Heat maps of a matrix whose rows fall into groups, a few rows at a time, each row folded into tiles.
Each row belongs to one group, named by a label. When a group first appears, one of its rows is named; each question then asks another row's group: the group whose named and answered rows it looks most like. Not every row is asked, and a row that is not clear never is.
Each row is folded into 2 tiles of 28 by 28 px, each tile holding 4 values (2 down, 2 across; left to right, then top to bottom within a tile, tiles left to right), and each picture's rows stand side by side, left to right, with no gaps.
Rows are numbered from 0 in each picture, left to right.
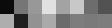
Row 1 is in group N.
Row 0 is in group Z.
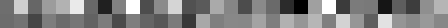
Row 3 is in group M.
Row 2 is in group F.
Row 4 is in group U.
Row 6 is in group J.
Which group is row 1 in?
N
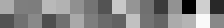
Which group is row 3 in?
U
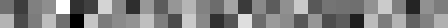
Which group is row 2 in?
U
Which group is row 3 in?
F
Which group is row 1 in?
M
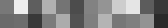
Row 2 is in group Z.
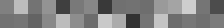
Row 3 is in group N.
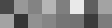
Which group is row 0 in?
Z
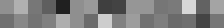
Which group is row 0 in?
N
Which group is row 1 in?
J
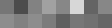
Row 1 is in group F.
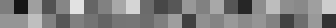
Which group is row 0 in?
U
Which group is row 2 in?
N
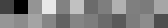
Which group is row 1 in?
F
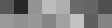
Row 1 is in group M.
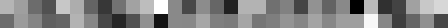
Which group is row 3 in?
U
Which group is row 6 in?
U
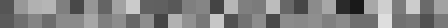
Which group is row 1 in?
U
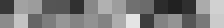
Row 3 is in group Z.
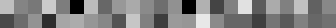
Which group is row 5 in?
F
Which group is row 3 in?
U
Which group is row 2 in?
F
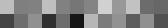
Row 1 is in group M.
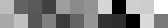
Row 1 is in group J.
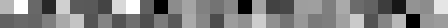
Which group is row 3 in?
F
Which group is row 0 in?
N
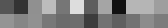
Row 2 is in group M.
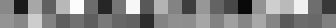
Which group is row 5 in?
N
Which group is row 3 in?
U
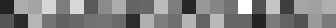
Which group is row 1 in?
F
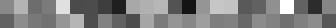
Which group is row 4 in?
M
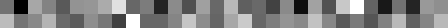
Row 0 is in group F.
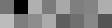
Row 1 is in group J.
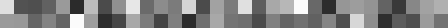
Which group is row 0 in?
M
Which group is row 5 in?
N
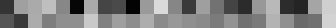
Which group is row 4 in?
Z
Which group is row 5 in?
Z
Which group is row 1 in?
U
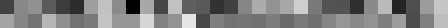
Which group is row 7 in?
Z
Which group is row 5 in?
N
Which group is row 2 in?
U
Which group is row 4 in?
J
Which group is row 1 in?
Z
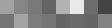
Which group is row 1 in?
N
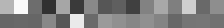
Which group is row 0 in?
N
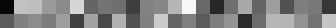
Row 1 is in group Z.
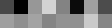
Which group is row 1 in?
U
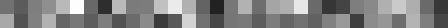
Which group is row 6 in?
Z
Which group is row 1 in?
N
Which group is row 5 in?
N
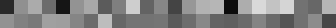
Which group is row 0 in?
J
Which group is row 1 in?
J
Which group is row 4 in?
J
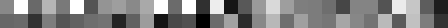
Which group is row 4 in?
Z
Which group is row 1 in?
F
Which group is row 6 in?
J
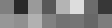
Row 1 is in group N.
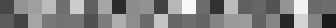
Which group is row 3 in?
N
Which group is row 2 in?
J
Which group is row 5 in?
F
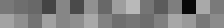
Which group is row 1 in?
U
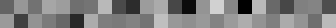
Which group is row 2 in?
Z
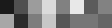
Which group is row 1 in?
F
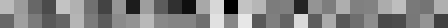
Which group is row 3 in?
Z
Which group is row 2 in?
U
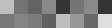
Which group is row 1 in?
J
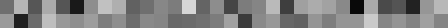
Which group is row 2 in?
M
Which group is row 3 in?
F
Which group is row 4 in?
Z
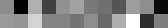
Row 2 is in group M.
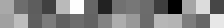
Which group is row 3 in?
J
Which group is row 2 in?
J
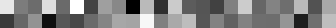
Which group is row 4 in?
F
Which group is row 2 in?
U
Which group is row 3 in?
M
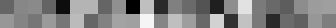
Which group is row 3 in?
J
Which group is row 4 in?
F
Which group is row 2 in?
U
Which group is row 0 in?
J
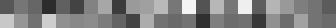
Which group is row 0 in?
J
